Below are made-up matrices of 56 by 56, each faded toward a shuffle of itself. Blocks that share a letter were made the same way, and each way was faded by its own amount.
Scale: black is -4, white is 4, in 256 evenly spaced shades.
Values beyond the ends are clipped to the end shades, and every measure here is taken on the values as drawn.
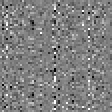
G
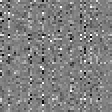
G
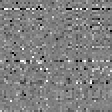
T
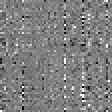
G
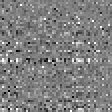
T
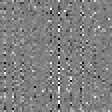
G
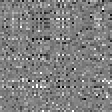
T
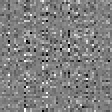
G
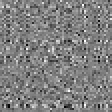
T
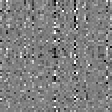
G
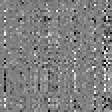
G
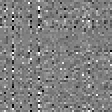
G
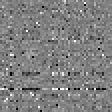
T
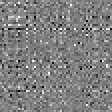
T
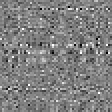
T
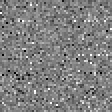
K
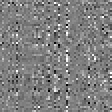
G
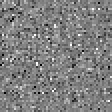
K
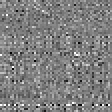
T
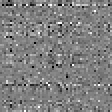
T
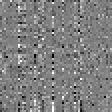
G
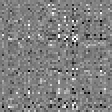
G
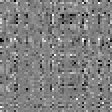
G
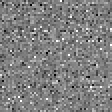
K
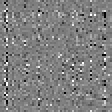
G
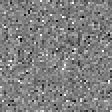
K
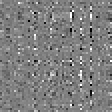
G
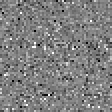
K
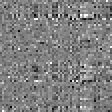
T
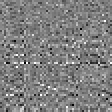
T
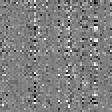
G
